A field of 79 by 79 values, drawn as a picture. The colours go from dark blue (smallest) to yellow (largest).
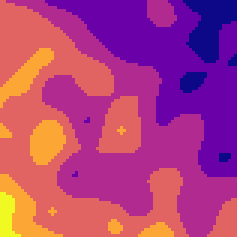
Neither half mirrors the other. There is an overall slope up to the bottom left. No regular stripes run through it. The bottom left is the ninth with the highest average. The ninth with the lowest average is the top right.
